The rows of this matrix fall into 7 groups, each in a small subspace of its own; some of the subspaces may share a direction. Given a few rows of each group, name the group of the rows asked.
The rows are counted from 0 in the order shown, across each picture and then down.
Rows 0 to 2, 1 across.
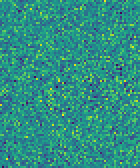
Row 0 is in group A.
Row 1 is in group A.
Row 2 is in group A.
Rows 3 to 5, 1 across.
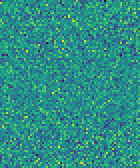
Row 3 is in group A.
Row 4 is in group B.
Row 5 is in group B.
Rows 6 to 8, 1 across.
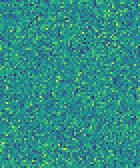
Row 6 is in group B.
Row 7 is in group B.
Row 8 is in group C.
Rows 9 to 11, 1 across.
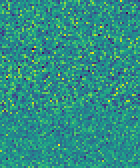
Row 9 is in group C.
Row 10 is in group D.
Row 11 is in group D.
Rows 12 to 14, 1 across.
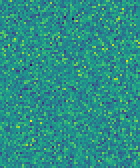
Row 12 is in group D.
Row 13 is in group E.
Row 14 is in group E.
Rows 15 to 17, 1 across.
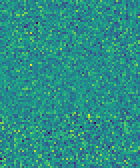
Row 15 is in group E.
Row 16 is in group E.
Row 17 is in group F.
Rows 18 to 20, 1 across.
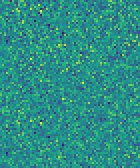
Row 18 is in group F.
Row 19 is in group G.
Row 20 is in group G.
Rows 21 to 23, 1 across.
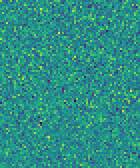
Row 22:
F
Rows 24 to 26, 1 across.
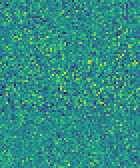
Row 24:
E
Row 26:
A
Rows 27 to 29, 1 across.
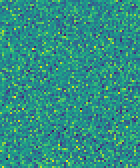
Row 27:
C
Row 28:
G
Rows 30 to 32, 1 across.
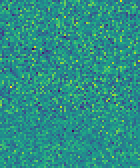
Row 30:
C
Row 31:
B
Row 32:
D
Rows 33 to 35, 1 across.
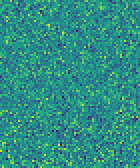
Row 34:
A
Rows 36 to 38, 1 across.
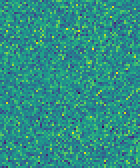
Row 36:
B
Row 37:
C
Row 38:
A
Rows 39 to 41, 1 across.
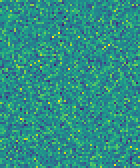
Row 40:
F
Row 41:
E
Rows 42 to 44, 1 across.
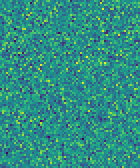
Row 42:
G
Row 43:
G
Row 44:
G
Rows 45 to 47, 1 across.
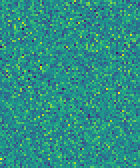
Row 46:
E
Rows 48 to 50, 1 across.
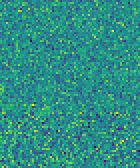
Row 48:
D
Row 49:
C
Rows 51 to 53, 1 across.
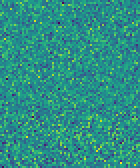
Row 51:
A
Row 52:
D
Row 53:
D
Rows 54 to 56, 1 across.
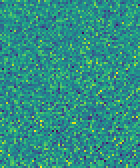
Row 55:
C
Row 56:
D
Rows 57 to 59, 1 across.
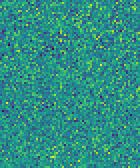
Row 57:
D
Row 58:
B
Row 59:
E
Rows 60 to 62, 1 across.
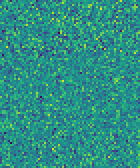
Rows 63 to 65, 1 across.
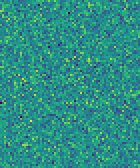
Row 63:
F
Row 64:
F
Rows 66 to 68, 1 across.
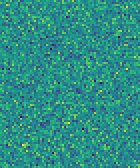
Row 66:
E
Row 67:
C
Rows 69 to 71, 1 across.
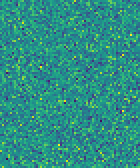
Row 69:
F
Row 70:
F
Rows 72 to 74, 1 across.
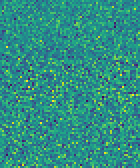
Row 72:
B
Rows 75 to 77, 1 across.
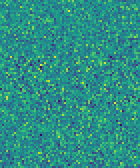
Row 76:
G
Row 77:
A
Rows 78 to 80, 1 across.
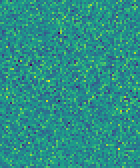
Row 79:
E
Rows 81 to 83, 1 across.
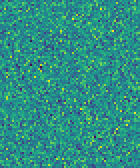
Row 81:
D
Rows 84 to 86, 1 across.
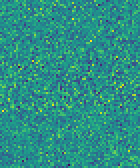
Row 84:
D
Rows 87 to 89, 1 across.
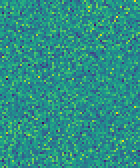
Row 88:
D
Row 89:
D
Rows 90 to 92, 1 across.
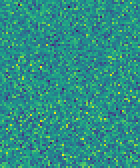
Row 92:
G
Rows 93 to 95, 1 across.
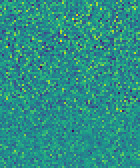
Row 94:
F
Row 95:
D
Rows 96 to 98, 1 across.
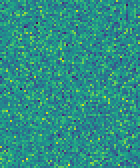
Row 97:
A
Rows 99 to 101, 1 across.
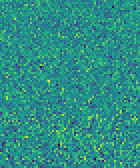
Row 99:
B
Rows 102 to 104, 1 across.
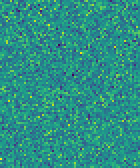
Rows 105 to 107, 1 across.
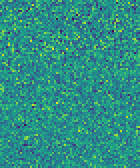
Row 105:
D
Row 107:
E
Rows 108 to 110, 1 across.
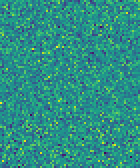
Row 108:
C
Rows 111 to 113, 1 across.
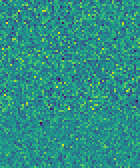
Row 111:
D
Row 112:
A
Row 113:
E
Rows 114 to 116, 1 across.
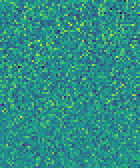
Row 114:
A
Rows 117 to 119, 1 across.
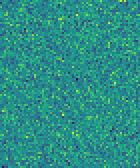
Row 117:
A
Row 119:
A
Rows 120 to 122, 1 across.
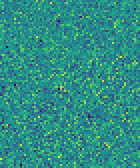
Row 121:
A
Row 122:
F
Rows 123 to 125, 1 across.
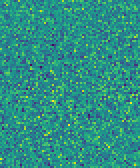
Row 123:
E
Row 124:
E
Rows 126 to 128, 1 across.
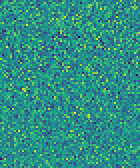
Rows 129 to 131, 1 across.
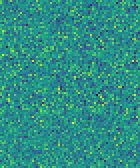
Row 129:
B
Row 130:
A
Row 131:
D
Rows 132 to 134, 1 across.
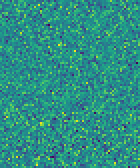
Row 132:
F
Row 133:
B
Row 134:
E
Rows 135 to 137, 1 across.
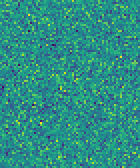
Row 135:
E
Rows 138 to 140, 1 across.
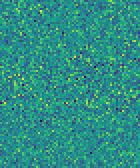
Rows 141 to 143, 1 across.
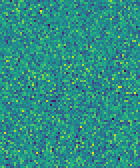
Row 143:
B
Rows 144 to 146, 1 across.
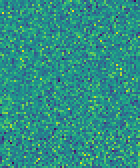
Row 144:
C
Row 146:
B
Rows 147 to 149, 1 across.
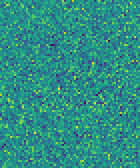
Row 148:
A
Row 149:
A
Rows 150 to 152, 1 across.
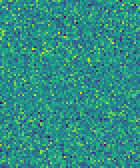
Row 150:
C
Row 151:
F
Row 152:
G
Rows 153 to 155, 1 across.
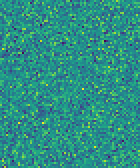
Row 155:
D
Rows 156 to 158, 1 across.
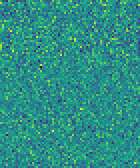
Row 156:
B
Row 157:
F
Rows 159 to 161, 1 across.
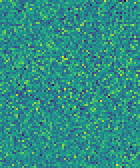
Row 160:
E
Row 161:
F
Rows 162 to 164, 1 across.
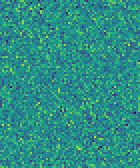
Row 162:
G
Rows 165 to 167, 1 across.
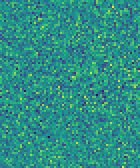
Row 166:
A
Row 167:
E
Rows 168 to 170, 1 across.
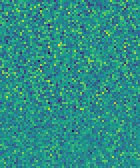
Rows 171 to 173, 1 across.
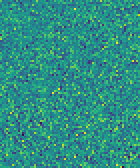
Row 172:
B
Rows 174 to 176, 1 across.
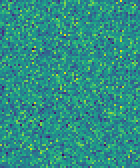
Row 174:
C
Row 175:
C
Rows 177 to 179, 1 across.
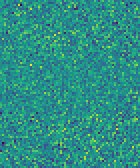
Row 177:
E
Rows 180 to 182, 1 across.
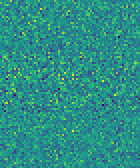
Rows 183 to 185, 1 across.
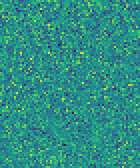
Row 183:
F
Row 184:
G
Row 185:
E
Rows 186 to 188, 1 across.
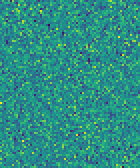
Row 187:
F
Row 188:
F
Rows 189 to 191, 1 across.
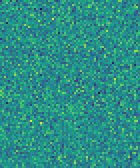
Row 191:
E
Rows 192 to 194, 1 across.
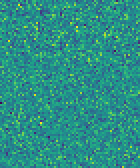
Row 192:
E
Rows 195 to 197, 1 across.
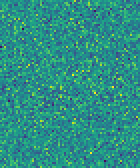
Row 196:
D
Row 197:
D
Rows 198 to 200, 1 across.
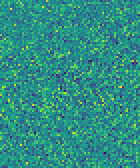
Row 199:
C
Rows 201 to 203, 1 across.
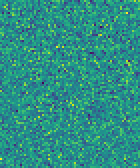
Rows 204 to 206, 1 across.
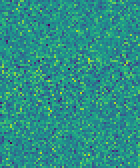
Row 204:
E
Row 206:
B
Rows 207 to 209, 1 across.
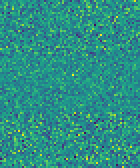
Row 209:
F
